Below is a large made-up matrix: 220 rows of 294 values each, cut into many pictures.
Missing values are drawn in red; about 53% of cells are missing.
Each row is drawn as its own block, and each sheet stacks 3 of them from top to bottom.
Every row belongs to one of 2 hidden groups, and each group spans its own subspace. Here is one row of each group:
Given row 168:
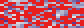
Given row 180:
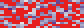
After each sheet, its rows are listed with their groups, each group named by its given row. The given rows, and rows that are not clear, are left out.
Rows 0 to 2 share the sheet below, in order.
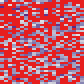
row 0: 168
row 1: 168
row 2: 180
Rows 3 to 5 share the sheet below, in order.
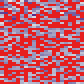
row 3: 180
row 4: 168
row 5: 168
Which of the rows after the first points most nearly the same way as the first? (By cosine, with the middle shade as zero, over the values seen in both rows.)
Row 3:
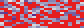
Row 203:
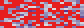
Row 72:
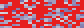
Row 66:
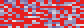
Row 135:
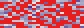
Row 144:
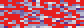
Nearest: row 135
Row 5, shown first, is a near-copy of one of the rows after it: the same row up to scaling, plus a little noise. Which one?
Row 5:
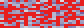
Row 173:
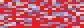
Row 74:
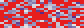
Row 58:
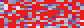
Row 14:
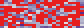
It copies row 74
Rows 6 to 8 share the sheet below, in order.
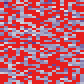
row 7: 180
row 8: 180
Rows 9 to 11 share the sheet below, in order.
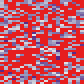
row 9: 168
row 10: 180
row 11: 180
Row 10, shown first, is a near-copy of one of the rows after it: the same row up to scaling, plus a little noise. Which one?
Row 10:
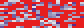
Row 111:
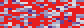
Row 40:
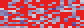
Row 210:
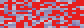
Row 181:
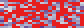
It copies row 210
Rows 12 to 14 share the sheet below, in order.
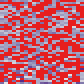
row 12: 168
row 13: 168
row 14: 168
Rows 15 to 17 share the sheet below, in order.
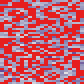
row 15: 180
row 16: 180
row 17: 180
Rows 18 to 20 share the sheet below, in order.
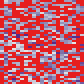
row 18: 168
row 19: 168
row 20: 180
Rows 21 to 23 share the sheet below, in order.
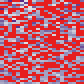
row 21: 180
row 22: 180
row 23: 180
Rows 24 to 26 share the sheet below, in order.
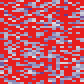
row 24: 180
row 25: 180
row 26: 168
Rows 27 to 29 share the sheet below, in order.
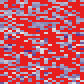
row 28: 168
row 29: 168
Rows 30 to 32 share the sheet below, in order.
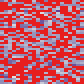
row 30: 168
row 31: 168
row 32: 168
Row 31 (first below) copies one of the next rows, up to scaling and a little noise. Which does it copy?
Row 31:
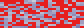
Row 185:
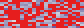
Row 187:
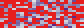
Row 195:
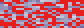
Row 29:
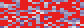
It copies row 185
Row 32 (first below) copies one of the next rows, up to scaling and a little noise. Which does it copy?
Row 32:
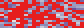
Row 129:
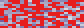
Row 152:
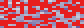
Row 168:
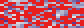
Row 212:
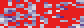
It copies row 168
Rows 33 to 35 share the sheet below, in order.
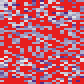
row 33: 168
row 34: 168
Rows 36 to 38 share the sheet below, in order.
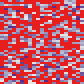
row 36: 168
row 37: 168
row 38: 180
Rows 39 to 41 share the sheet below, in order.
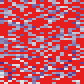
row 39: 168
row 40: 180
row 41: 168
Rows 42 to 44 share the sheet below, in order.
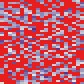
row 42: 180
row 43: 168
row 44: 168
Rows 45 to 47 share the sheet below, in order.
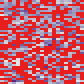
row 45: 180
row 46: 168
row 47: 168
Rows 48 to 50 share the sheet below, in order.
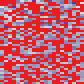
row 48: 168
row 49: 180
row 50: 168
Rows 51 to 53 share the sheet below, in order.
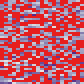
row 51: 180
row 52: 180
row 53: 180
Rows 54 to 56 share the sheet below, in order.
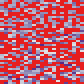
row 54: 180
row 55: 168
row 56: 168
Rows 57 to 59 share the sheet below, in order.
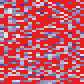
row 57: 168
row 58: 168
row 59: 168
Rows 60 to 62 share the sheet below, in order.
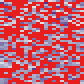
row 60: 168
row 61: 180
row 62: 168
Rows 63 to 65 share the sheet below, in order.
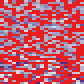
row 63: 168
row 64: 168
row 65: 168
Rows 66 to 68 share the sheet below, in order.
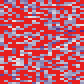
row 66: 168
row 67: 180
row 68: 168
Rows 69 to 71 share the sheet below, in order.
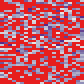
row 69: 180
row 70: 180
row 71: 180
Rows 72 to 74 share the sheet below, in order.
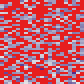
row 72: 180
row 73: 180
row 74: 168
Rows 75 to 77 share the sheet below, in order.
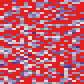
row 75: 168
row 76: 180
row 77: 180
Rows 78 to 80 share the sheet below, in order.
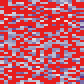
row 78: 180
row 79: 180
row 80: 180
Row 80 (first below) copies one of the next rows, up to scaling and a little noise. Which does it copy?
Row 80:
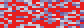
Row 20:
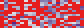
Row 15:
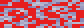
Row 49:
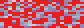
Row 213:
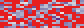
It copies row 20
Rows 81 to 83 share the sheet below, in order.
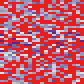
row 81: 180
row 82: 168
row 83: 168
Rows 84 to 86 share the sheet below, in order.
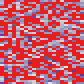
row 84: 168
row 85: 180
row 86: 180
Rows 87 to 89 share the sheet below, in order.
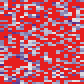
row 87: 180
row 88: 168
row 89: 180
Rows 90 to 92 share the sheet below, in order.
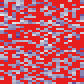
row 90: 180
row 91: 168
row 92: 168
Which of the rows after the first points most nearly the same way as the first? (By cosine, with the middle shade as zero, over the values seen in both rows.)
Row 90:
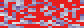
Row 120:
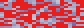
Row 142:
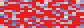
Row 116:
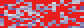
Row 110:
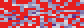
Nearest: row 120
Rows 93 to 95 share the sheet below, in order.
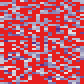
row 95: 180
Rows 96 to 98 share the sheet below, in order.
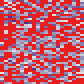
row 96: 168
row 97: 180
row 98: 168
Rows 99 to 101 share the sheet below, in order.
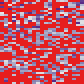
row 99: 180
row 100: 168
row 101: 168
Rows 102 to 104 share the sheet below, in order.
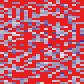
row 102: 180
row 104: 168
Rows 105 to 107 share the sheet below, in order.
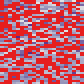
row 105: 168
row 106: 168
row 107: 168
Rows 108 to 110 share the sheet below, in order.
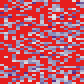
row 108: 168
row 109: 180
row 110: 168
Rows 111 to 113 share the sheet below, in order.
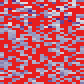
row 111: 180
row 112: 168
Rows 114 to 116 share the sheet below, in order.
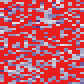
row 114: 180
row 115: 168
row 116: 180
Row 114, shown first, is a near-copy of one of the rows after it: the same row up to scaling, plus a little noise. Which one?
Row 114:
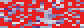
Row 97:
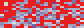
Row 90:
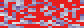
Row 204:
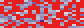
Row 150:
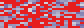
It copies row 90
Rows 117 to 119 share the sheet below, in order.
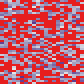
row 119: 180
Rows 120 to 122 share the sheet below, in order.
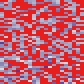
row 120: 180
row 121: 180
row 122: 168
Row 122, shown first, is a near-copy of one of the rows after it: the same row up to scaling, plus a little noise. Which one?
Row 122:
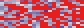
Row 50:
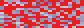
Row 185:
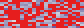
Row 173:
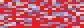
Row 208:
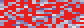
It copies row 50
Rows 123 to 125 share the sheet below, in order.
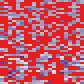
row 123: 180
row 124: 180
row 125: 168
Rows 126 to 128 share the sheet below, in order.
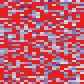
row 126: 168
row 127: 180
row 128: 168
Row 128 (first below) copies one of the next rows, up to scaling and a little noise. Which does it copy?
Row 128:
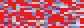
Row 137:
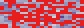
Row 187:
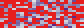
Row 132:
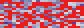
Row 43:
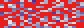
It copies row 132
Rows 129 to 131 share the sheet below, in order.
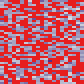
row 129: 168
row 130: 180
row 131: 168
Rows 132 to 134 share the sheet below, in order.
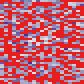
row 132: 168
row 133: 180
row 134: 180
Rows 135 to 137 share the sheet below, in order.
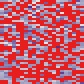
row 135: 180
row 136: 180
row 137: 168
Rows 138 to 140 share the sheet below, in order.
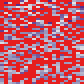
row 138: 180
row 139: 180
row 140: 180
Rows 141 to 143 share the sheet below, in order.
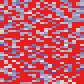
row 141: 180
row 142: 180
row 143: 168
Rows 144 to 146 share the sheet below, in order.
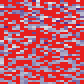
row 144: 168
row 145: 180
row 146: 168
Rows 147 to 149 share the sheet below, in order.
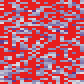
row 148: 180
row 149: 168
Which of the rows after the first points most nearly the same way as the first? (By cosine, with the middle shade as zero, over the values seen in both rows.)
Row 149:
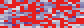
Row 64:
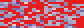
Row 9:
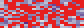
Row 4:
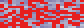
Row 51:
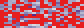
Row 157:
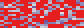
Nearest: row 9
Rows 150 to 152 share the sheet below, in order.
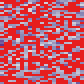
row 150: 180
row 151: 168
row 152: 168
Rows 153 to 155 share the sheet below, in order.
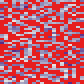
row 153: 168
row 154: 180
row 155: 180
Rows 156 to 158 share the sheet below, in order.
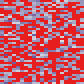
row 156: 180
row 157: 180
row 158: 168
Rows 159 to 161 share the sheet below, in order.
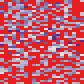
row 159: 180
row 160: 168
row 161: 168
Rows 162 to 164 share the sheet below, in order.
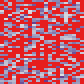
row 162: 180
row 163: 180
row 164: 180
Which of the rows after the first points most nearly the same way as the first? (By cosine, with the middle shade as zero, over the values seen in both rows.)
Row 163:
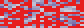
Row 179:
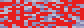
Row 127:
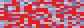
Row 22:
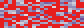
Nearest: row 22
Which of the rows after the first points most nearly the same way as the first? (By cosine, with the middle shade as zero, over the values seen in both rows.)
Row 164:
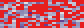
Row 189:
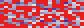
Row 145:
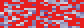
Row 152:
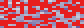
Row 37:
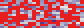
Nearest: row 189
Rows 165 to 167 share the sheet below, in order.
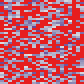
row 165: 180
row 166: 180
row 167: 168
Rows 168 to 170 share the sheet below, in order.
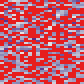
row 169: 168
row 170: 168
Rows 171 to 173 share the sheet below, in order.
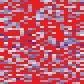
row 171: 180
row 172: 180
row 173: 168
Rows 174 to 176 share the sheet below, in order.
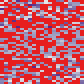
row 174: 180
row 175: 180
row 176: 168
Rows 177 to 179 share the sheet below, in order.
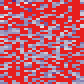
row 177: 180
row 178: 180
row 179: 180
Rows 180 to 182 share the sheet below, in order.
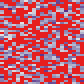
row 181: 180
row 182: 180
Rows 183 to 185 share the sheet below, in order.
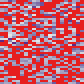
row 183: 180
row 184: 168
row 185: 168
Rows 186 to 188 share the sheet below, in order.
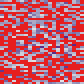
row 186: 180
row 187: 168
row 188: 180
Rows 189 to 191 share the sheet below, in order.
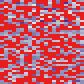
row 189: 180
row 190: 168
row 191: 168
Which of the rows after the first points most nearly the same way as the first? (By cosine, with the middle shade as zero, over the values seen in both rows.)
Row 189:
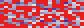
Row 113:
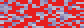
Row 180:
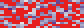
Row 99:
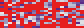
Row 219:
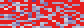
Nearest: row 180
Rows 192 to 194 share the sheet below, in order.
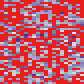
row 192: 180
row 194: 168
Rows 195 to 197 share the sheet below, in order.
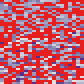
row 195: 168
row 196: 180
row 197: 180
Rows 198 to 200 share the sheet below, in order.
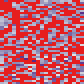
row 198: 168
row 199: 168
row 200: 180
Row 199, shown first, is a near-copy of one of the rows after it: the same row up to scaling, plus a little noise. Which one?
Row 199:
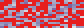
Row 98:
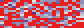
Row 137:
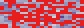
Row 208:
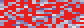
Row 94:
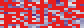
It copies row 208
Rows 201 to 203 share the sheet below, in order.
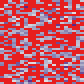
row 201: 180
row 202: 168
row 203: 168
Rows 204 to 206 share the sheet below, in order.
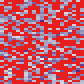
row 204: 180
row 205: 168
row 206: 168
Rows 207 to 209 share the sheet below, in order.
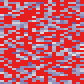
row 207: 180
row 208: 168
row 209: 180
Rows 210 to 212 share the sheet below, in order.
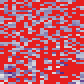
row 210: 180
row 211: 168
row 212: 168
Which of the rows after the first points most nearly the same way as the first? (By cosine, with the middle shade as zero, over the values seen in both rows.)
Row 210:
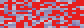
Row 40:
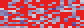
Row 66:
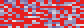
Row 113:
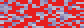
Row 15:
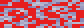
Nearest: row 40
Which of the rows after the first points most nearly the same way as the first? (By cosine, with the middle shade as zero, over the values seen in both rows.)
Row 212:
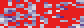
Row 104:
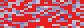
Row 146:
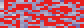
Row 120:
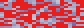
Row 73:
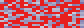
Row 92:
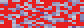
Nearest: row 104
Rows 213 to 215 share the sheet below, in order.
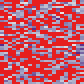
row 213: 180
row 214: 168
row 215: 180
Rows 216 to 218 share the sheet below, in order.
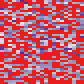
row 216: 180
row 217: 168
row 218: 180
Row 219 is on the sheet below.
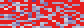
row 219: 168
